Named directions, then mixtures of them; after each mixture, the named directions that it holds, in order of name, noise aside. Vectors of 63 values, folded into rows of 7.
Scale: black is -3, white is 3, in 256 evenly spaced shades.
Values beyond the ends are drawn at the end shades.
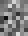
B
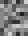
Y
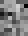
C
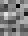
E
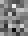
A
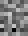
A, B, E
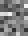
B, C, E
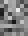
C, E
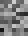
B, E, Y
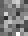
A, B, Y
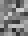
A, E, Y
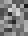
B, C, E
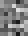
A, C, Y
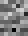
A, E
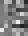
A, B, Y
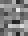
A, C, Y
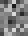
A, Y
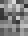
B, C, Y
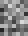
B, C, E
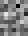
E
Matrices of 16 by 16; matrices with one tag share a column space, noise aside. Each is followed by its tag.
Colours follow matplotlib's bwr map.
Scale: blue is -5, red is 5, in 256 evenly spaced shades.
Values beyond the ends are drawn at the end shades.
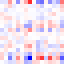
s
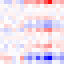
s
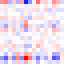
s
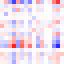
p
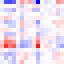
p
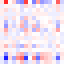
s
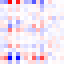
s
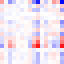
p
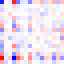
s
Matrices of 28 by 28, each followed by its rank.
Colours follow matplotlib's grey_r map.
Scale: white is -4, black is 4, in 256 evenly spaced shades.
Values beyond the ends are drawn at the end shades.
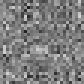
five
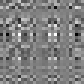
two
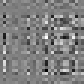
two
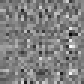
five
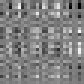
two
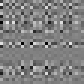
two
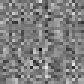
five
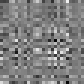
two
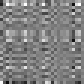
two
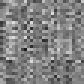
five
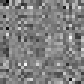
five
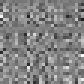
five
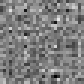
five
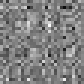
five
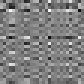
two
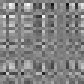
two
